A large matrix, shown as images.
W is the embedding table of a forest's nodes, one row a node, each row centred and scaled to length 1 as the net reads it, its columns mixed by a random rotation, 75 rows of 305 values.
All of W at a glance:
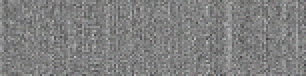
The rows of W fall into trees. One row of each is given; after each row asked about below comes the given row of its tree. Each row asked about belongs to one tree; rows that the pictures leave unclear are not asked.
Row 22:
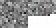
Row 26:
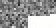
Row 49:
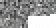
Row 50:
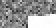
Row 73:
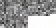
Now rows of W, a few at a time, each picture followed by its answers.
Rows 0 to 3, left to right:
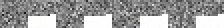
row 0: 22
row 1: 26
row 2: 26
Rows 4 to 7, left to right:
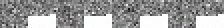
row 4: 73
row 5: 22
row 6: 50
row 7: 50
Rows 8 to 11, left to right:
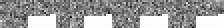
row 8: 49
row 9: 50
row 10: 49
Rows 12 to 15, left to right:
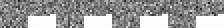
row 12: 49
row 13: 50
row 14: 50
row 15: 49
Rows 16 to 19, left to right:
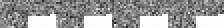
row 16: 22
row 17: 49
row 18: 73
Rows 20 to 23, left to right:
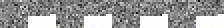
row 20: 26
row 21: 73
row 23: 26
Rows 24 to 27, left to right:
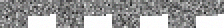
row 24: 50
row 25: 22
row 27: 50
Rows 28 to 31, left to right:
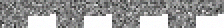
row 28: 73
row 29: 49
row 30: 26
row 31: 50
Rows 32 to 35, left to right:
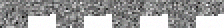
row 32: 22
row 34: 49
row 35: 49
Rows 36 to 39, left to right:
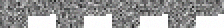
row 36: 26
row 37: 73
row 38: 26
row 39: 26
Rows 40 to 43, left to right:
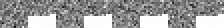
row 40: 73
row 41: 50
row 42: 50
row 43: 73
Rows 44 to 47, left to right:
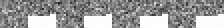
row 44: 50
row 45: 49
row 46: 50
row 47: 26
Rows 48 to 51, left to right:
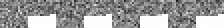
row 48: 50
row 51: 26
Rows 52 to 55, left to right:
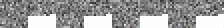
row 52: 49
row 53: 22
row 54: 26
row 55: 73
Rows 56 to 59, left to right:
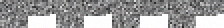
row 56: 50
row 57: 50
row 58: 26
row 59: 73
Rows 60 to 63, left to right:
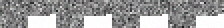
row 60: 49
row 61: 50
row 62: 26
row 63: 73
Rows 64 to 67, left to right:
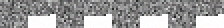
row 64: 50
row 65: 22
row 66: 73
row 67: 22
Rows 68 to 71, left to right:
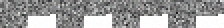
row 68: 26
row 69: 49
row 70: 22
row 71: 22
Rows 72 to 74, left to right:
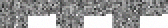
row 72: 50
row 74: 49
